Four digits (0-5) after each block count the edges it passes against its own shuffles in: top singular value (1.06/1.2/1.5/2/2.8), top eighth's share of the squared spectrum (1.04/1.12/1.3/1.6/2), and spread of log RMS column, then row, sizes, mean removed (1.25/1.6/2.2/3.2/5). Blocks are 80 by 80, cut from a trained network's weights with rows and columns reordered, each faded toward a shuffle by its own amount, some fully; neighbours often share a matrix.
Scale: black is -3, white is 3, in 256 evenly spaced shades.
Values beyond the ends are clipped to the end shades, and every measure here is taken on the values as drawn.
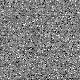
1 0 0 0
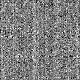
3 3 0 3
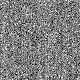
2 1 0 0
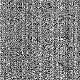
3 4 1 3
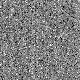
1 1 0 0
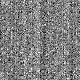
3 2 0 2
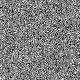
0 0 0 0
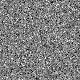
0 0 0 0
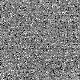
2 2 1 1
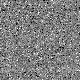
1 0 1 0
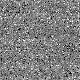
1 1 1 0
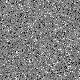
0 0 0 0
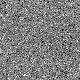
0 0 0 0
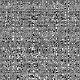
3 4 4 2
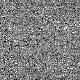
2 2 1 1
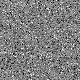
0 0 0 0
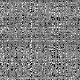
3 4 4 2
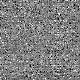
2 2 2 0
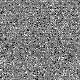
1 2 2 1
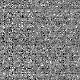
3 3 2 1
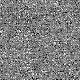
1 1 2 0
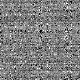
3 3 3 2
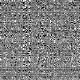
3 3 3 2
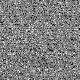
1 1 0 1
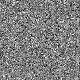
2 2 0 0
